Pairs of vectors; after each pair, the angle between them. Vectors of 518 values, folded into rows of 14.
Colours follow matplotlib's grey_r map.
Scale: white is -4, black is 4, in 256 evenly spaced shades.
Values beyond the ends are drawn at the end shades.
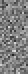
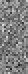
orthogonal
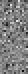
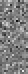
nearly opposite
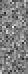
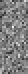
nearly parallel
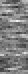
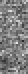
partly aligned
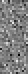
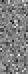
nearly opposite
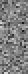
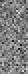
orthogonal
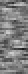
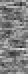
nearly opposite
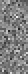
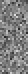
nearly parallel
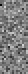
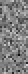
partly aligned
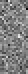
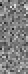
partly opposed
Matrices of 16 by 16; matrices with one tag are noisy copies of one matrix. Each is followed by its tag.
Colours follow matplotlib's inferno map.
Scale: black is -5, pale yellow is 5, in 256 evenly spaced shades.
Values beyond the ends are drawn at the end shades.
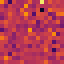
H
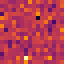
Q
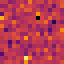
Q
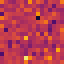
Q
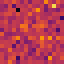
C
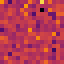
H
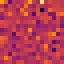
H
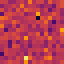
Q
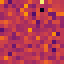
H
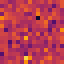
Q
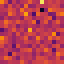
H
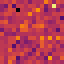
C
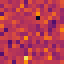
Q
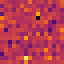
Q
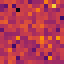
C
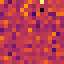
H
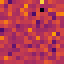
H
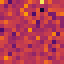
H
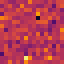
Q
